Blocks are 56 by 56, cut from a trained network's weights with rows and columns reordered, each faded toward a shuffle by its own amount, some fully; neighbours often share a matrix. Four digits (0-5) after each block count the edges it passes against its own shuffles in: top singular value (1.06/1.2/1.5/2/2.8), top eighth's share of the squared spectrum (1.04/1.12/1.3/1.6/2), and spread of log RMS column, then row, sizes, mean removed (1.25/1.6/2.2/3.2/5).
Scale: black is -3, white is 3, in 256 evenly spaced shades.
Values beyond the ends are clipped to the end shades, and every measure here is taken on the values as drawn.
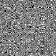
3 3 1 2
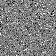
0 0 0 0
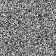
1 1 0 0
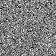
0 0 0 0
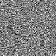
3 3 1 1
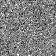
2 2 0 0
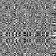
4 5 3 3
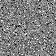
0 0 0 0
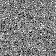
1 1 0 0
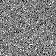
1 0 0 0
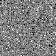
2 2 1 0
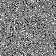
1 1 0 0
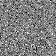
2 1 0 0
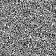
2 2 0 0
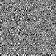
4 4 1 3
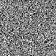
3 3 1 0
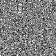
2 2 1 0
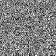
3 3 1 1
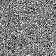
2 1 0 0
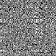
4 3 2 2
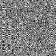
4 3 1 2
